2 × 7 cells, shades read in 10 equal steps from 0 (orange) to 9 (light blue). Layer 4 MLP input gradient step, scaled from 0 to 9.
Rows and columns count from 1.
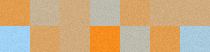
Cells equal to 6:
2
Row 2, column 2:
3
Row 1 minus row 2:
-7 2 0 6 -3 2 -4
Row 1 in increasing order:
2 3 4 4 4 5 6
